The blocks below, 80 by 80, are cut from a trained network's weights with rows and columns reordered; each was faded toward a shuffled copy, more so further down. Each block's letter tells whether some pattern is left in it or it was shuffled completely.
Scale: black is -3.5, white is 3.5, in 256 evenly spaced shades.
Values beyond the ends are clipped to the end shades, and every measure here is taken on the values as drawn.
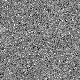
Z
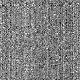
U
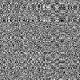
U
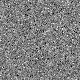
Z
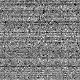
U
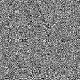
U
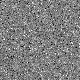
Z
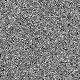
Z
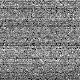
U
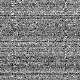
U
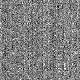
U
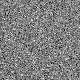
Z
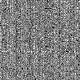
U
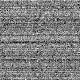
U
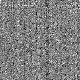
U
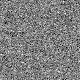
Z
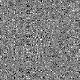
U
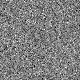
Z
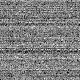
U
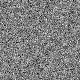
Z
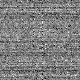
U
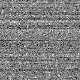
U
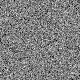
Z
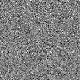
U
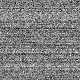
U
